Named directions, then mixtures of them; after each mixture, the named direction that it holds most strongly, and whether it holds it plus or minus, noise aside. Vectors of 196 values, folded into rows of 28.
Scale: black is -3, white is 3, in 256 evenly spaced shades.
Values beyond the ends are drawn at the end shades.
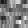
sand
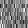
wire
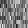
wire, plus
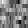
sand, minus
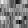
sand, minus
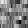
sand, minus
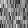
wire, minus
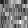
sand, plus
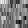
sand, minus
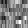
sand, plus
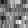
sand, plus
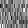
wire, plus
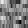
sand, minus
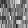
sand, plus
